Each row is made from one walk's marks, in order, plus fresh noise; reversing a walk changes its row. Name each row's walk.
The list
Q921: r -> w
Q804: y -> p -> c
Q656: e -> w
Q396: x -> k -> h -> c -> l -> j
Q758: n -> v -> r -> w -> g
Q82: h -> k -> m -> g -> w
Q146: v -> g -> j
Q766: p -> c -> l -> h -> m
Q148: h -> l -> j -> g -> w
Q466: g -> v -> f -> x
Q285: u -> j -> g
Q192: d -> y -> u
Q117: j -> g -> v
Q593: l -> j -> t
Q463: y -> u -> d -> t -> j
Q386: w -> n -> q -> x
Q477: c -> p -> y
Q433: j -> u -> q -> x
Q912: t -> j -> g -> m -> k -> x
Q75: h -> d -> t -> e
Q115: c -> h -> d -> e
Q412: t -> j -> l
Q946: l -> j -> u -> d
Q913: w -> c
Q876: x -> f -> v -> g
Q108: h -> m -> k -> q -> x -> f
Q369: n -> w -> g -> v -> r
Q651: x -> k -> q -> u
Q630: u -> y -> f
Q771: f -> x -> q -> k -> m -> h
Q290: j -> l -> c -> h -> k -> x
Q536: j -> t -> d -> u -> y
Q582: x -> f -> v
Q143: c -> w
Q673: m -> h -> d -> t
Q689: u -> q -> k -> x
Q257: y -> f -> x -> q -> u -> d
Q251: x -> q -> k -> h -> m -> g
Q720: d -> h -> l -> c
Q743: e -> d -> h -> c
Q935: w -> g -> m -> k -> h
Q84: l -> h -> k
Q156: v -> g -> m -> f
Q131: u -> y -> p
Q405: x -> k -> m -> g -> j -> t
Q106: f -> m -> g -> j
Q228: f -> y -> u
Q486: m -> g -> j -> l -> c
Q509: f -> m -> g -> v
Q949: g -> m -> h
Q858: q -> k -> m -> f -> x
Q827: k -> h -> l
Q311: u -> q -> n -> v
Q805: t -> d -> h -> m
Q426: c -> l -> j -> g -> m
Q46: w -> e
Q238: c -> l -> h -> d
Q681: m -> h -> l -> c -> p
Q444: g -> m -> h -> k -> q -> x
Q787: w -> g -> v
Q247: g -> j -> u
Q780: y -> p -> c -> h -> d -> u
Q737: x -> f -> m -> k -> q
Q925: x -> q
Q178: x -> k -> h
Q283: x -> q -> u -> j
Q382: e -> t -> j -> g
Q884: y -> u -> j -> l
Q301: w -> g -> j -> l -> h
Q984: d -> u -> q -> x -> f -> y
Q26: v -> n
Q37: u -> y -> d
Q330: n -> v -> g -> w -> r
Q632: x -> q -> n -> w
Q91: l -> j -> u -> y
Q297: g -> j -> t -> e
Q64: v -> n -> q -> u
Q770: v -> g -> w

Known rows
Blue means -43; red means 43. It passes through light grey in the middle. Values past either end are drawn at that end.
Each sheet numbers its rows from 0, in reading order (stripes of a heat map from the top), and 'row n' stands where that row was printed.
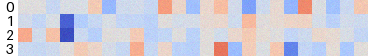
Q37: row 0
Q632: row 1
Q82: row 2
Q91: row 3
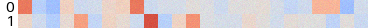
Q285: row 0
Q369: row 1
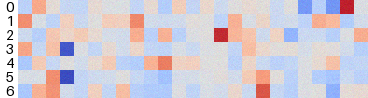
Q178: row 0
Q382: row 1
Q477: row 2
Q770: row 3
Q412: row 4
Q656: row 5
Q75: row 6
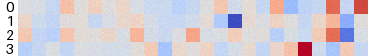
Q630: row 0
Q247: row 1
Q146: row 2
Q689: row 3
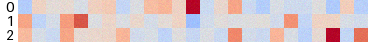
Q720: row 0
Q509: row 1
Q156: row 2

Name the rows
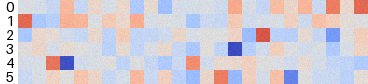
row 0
Q108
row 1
Q876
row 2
Q115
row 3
Q780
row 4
Q143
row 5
Q536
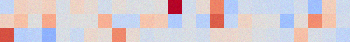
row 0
Q743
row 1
Q805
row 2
Q758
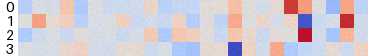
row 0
Q925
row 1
Q771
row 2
Q290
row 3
Q228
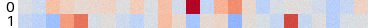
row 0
Q804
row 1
Q311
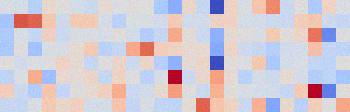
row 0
Q64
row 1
Q593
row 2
Q283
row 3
Q884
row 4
Q192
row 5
Q913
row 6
Q106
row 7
Q984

